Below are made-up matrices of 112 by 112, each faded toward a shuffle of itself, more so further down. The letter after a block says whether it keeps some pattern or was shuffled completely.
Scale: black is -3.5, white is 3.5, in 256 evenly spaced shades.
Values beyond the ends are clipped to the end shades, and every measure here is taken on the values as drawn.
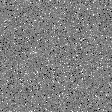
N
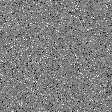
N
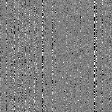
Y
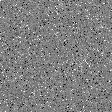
N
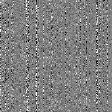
Y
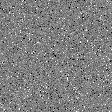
N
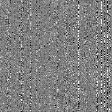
Y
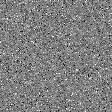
N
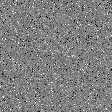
N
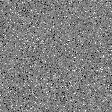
N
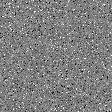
N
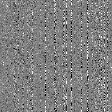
Y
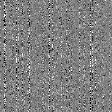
Y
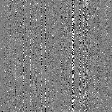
Y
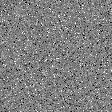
N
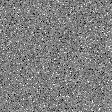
N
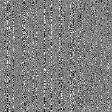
Y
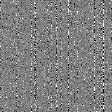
Y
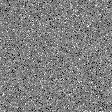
N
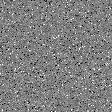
N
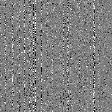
Y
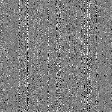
Y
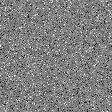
N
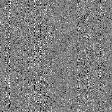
Y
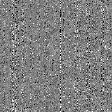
Y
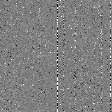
Y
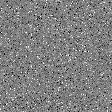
N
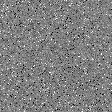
N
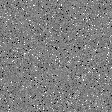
N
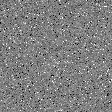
N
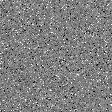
N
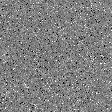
N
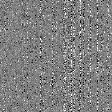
Y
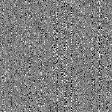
Y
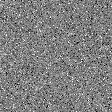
N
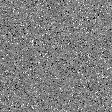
N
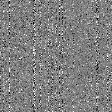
Y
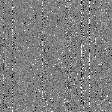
Y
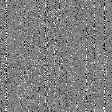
Y
